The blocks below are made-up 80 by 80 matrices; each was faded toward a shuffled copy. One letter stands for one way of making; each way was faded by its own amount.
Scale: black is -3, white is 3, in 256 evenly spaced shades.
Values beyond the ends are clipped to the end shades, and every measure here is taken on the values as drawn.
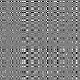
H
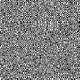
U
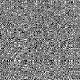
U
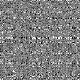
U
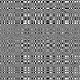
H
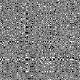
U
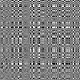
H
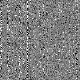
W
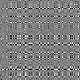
H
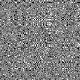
U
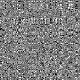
U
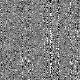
W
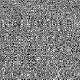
U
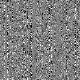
W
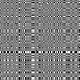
H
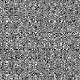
U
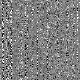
W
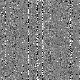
W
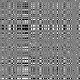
H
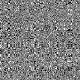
U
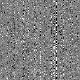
W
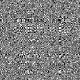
U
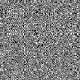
U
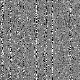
W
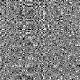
U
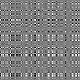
H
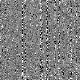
W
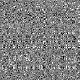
U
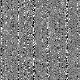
W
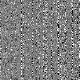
W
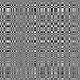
H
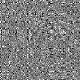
U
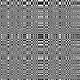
H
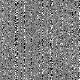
W
